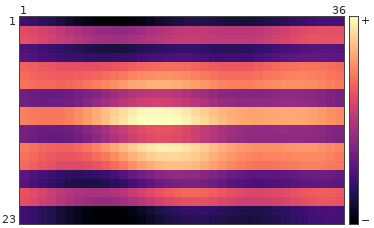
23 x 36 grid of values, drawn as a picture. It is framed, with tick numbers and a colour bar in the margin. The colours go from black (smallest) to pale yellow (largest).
The bottom left is the ninth with the lowest average. Horizontal stripes repeat 5 times down the table. The ninth with the highest average is the centre. There are no lone odd cells. No overall slope runs across the table.
